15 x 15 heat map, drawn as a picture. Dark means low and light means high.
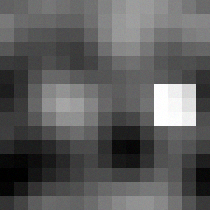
The ninth with the highest average is the middle right. The ninth with the lowest average is the bottom left. Values change most from cell to cell in the middle right. An odd patch, higher than its surroundings, sits in the middle right.
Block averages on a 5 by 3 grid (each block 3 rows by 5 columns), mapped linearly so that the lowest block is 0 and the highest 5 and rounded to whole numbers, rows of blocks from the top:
233 / 122 / 225 / 001 / 022
